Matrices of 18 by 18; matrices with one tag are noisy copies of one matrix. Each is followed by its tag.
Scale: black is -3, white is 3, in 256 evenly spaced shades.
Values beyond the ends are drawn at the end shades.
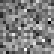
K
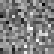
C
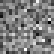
K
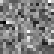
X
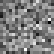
K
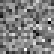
K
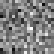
C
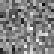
C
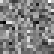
X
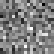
C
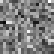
X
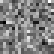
X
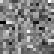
X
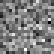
K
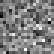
K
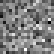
K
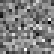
K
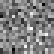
C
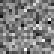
K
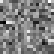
X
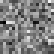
X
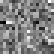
X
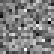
K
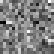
X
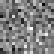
C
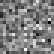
K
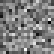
K
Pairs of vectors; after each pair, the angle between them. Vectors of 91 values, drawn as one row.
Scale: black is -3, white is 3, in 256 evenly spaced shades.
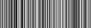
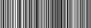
nearly opposite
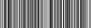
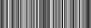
nearly opposite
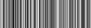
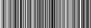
partly aligned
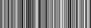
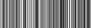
nearly opposite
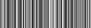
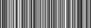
partly opposed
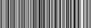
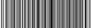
orthogonal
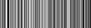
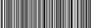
orthogonal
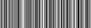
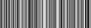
partly aligned
